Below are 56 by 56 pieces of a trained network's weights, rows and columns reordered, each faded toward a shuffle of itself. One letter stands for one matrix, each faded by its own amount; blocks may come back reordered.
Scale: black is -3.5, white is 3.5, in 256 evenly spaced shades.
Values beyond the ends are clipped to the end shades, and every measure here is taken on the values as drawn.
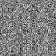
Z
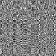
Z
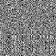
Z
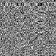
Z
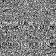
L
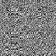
Z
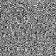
L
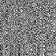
Z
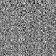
Z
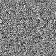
L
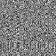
Z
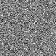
L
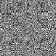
Z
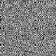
Z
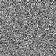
L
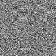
L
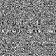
L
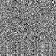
Z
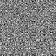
L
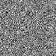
L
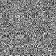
L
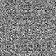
L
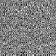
Z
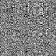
Z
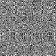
Z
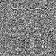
L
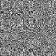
Z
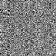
Z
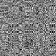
Z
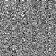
Z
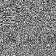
L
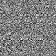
L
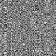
Z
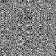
Z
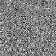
L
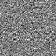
L
